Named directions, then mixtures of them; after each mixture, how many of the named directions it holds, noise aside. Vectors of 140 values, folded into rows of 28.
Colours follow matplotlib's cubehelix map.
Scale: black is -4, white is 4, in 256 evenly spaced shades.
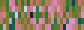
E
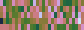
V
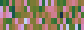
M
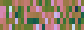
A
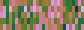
three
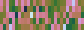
one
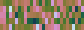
one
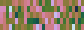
one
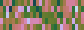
three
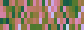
three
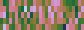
three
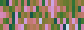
two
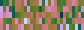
one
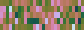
one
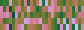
three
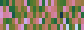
one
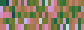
two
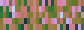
one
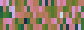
one
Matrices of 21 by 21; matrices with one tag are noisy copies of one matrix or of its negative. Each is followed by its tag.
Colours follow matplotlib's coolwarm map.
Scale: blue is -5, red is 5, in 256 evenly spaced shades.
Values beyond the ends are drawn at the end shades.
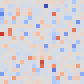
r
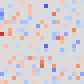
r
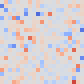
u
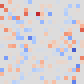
u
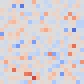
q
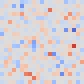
q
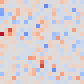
r
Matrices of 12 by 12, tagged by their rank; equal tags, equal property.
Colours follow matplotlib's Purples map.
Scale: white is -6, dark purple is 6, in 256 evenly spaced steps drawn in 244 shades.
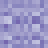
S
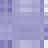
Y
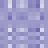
Y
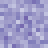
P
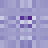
Y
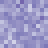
P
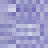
S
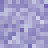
P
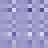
Y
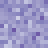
P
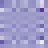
Y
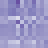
S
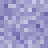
P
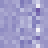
S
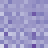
S
